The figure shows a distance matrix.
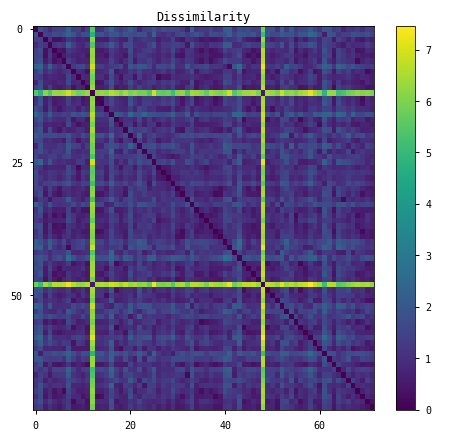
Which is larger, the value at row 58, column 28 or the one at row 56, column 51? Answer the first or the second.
the first
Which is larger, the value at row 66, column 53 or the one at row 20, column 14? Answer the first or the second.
the second
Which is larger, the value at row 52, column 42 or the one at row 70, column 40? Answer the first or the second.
the first
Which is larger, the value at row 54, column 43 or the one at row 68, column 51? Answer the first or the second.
the first
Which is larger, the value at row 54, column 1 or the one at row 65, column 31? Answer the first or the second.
the first
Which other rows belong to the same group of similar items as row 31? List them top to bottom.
0, 1, 2, 3, 4, 5, 6, 7, 8, 9, 10, 11, 13, 14, 15, 16, 17, 18, 19, 20, 21, 22, 23, 24, 25, 26, 27, 28, 29, 30, 32, 33, 34, 35, 36, 37, 38, 39, 40, 41, 42, 43, 44, 45, 46, 47, 49, 50, 51, 52, 53, 54, 55, 56, 57, 58, 59, 60, 61, 62, 63, 64, 65, 66, 67, 68, 69, 70, 71
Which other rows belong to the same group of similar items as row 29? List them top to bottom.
0, 1, 2, 3, 4, 5, 6, 7, 8, 9, 10, 11, 13, 14, 15, 16, 17, 18, 19, 20, 21, 22, 23, 24, 25, 26, 27, 28, 30, 31, 32, 33, 34, 35, 36, 37, 38, 39, 40, 41, 42, 43, 44, 45, 46, 47, 49, 50, 51, 52, 53, 54, 55, 56, 57, 58, 59, 60, 61, 62, 63, 64, 65, 66, 67, 68, 69, 70, 71
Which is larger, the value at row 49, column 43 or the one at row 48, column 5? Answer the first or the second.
the second
